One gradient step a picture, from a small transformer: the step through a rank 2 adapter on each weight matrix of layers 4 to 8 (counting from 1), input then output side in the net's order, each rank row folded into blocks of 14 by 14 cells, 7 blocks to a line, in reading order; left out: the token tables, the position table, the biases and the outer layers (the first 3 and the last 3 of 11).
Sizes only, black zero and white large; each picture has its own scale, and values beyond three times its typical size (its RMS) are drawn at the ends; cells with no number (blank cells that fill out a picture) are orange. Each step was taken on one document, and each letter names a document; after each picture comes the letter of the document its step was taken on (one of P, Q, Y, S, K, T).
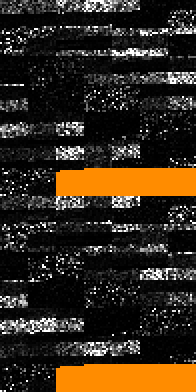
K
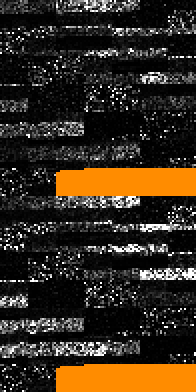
K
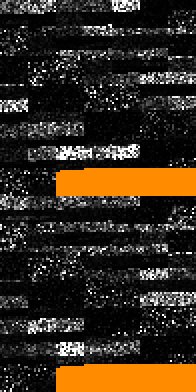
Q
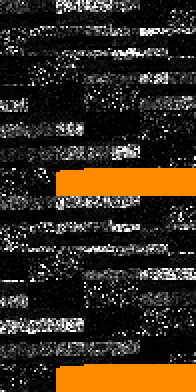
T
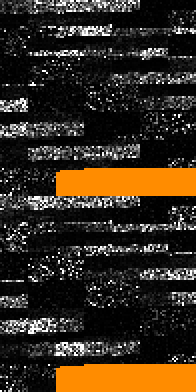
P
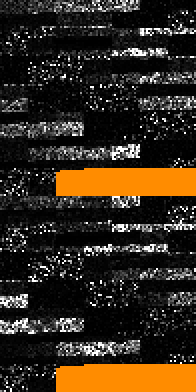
P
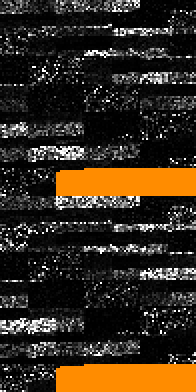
K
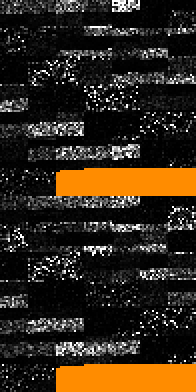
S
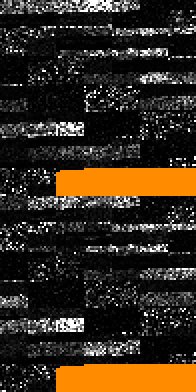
T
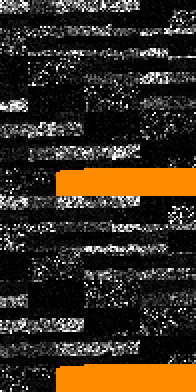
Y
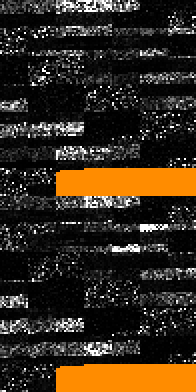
T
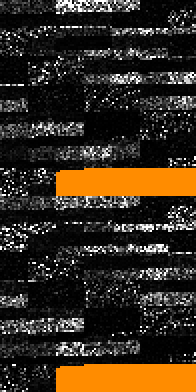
K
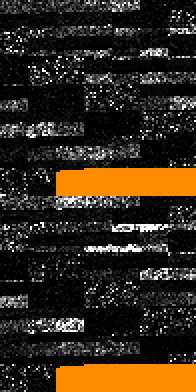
T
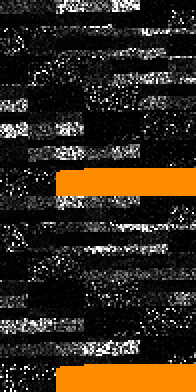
S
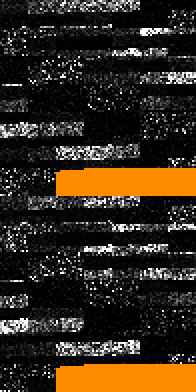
P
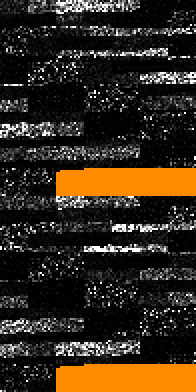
K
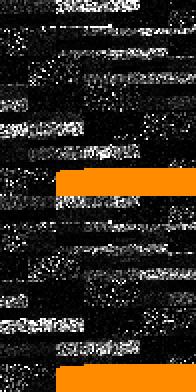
S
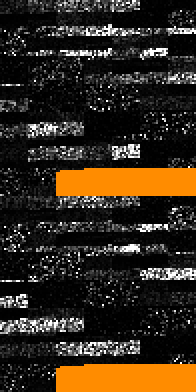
P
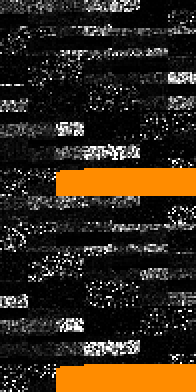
P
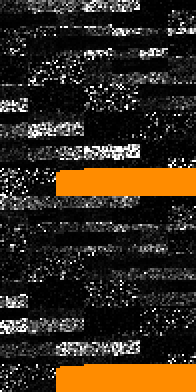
Q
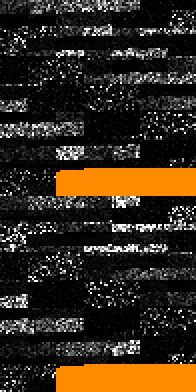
P
